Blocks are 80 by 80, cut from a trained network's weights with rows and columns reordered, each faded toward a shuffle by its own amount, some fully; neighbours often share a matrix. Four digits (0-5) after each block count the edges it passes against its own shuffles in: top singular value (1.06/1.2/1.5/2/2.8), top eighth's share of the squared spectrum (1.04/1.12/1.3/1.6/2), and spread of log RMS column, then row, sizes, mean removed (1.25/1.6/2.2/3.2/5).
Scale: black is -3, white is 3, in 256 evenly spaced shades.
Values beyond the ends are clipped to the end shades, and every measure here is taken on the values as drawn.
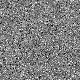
0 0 0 0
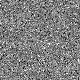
0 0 0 0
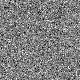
0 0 0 0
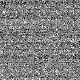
3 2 2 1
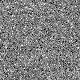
0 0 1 0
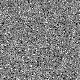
0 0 0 0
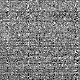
3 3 3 1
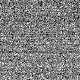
2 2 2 0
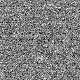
1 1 0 0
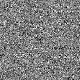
2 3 1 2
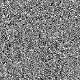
2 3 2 1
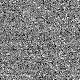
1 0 0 0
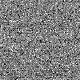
1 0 0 0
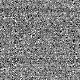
2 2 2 0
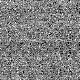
2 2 2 0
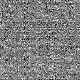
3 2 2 0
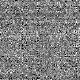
2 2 2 0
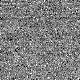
1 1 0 0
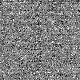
2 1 1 0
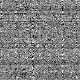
3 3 3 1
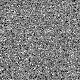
1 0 0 0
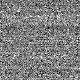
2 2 2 0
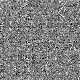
1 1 0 0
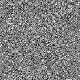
3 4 1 2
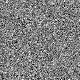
1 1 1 0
